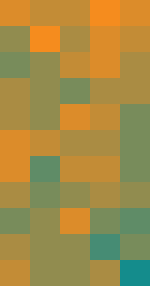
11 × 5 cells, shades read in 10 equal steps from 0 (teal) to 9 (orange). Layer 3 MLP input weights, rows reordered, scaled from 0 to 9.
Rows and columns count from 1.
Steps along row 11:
down same up down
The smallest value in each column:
4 3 4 2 0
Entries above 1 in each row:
5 5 5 5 5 5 5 5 5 5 4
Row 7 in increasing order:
3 4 7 7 8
